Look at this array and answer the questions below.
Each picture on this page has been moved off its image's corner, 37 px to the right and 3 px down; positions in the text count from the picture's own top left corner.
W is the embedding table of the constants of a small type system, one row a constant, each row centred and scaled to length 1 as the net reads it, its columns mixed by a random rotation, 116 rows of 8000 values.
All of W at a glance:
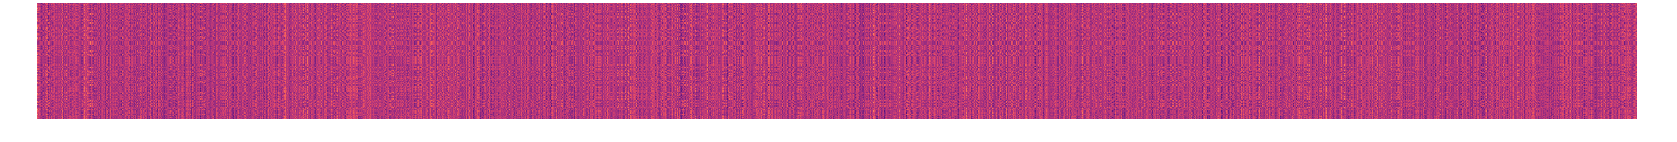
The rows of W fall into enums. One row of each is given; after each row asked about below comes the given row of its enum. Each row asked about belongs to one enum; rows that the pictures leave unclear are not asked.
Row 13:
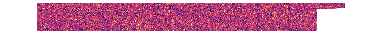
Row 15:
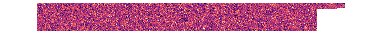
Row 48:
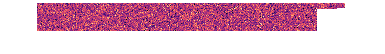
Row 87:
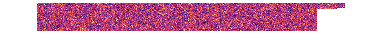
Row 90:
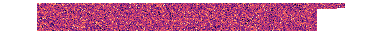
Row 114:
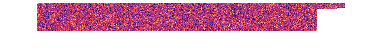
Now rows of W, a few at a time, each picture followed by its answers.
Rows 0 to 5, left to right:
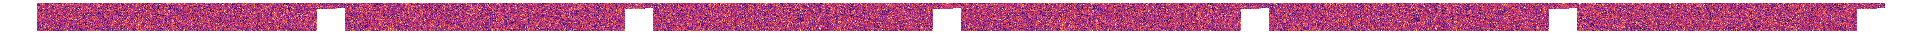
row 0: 13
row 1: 87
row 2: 15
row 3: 13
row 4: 15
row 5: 90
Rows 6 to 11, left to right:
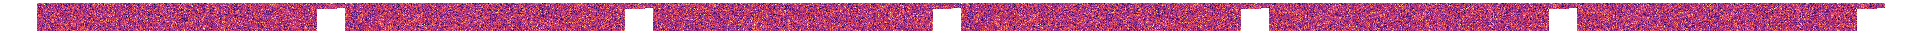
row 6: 15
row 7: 114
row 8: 13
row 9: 114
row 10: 48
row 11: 48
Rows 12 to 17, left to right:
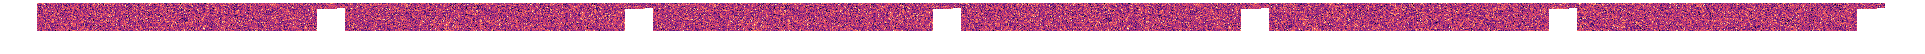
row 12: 15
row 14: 13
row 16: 87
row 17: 90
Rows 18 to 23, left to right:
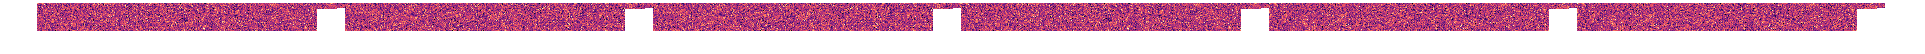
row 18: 15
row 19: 48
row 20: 48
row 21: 15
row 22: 114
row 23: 114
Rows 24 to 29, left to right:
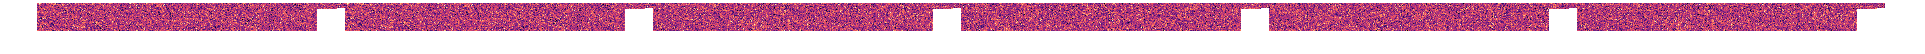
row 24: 90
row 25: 90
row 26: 13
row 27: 87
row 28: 48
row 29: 13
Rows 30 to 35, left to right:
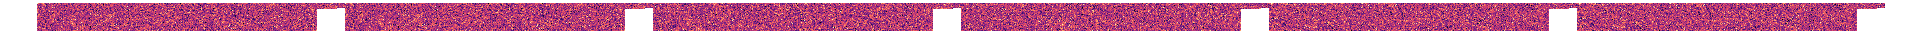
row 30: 114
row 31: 114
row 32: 87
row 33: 13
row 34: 90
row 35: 90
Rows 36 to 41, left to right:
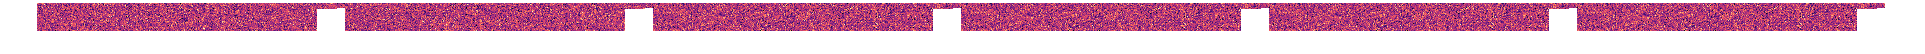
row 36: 15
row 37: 13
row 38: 48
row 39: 48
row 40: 48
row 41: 48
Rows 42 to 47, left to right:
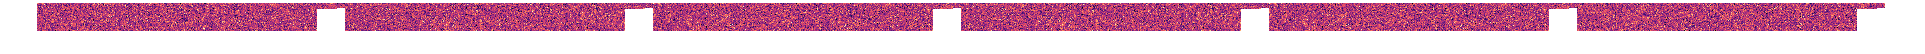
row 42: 15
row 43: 13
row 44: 114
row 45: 13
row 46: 114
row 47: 48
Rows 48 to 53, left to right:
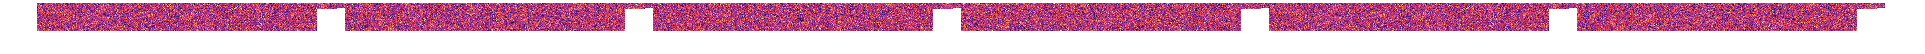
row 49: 87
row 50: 15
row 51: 90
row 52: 48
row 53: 114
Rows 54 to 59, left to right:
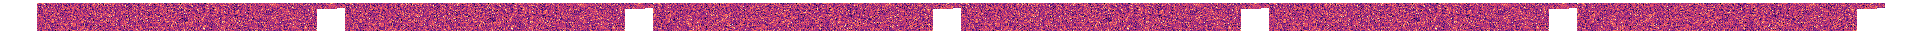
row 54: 15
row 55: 15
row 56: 114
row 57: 15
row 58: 15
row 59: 114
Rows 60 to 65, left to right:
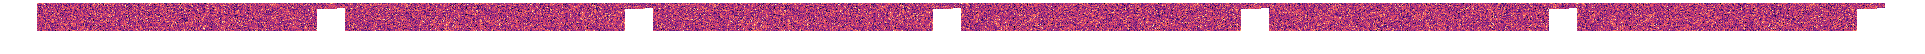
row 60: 15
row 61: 13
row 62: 13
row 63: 114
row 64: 48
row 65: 114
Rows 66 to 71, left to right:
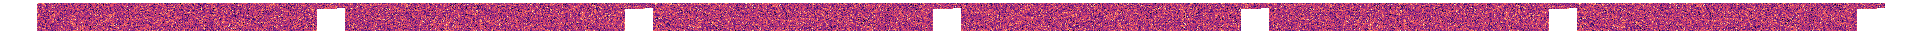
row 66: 114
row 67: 13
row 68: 90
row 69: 48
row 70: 13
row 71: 90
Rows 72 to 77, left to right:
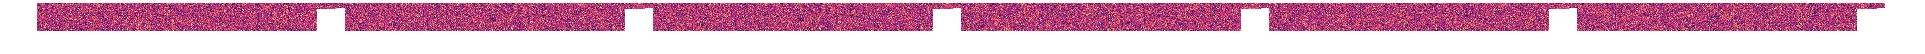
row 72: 13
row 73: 15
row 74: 15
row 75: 87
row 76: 114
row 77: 48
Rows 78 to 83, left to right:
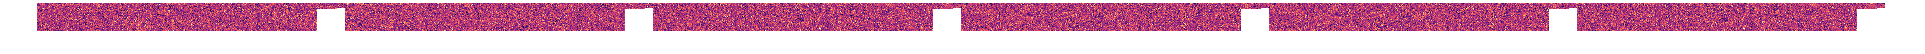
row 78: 13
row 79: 90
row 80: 15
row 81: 48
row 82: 48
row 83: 15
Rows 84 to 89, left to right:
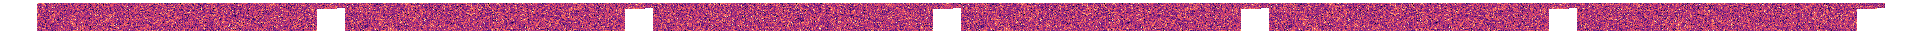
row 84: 114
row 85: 87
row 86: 15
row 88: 87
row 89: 13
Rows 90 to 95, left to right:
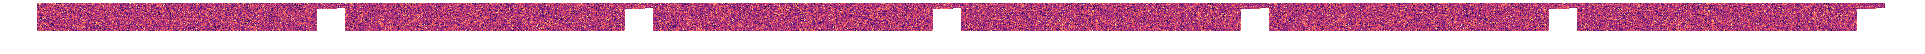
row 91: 114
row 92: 87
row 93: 13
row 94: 114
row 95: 13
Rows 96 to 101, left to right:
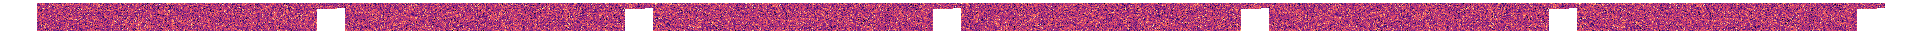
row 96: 13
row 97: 48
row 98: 90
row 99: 114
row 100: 48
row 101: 90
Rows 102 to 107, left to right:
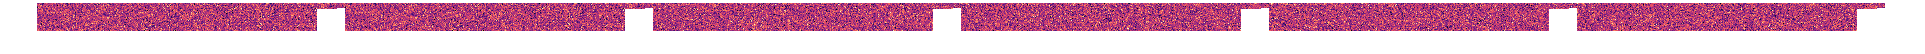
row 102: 48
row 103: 48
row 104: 13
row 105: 15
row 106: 90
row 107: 114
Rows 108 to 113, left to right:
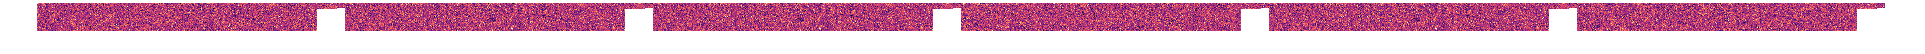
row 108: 114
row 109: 15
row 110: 15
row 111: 90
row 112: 15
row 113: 87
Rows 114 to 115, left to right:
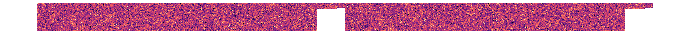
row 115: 87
